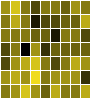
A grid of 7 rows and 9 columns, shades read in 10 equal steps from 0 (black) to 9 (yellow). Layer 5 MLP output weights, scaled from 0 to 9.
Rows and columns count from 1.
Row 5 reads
3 6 7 8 5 3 5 7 6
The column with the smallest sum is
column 5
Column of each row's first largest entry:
2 2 1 4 4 4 3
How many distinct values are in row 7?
5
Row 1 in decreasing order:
8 6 6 5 5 5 5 4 3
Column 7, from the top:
4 4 5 4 5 6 5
